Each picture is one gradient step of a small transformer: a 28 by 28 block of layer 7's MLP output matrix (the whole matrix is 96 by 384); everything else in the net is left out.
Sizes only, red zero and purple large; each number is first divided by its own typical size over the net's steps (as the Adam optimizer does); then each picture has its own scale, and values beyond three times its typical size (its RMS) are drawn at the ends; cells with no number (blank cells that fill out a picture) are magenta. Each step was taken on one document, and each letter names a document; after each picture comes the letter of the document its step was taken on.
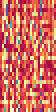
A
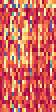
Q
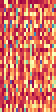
A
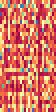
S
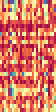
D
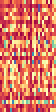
D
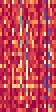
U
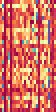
S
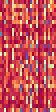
U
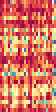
D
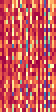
U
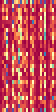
Q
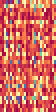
A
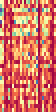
S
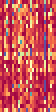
U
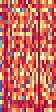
S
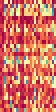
A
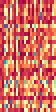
A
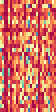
S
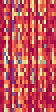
Q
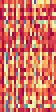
A
